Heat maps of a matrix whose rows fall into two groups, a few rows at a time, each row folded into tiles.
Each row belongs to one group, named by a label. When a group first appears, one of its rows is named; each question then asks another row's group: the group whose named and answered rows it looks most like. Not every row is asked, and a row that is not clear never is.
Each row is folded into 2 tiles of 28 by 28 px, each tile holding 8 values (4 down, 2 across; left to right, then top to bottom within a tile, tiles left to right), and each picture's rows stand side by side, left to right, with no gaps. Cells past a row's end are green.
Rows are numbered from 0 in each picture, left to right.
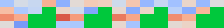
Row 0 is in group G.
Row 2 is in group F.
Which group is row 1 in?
G
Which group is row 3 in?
F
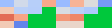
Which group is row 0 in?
G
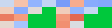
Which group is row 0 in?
F
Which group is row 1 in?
F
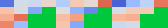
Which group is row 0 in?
G
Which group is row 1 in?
G
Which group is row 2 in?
G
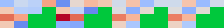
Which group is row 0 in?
G
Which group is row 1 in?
G
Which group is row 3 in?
F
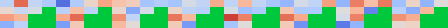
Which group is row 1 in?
G
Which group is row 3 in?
G
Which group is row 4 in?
F
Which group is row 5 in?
G
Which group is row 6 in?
G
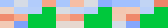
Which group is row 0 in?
G
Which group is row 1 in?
F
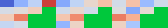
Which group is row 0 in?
G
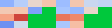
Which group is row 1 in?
F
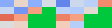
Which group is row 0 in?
F
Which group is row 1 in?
G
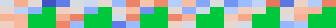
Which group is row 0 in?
F
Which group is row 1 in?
G
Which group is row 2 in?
G
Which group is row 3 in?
F
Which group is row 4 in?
G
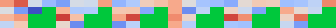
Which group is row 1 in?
G
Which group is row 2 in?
G
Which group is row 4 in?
G
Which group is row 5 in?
G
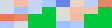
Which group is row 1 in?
G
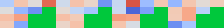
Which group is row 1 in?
F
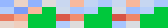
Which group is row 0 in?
F
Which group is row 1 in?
F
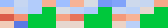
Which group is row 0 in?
G
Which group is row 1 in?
F
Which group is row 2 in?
G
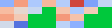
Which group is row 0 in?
G
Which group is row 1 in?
F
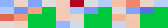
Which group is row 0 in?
F
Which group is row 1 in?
F
